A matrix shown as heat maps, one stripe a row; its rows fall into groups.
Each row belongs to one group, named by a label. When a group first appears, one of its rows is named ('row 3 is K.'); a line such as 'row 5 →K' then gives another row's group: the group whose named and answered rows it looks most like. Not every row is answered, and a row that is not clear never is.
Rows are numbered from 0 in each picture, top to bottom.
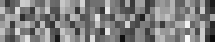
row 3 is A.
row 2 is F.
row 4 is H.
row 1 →H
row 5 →H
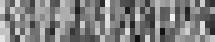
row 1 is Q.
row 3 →H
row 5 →A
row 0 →H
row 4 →A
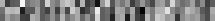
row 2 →F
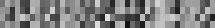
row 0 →F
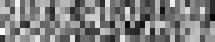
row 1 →A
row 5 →F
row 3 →F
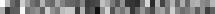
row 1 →H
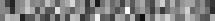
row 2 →F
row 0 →H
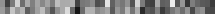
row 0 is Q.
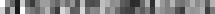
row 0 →H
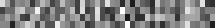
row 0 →H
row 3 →A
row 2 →F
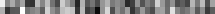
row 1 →H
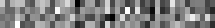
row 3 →Q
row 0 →Q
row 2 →F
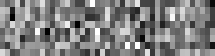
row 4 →F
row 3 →Q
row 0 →Q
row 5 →F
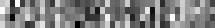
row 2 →A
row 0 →A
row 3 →Q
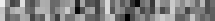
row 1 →Q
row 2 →H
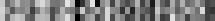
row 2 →Q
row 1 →H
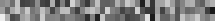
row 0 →F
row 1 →Q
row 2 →A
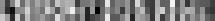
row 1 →H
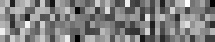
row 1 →Q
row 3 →A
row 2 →F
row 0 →A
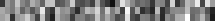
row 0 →F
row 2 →A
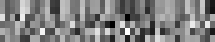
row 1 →H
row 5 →F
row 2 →H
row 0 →H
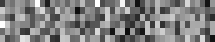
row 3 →A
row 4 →F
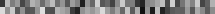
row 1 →Q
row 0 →F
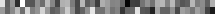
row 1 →Q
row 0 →H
